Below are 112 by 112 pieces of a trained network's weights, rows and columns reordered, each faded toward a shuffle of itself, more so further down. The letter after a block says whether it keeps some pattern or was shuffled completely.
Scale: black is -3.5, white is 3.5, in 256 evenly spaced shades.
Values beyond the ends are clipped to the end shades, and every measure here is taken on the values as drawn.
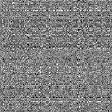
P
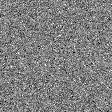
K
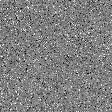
K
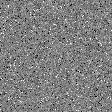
K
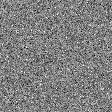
K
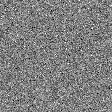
K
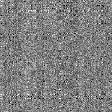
P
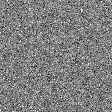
K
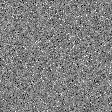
K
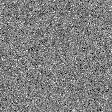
K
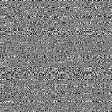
P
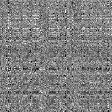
P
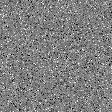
K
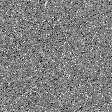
K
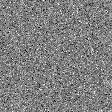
K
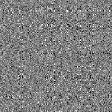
P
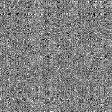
P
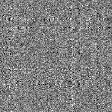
P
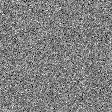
K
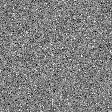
K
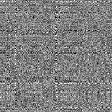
P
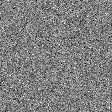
K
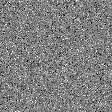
K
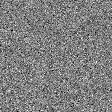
K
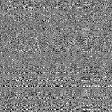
P
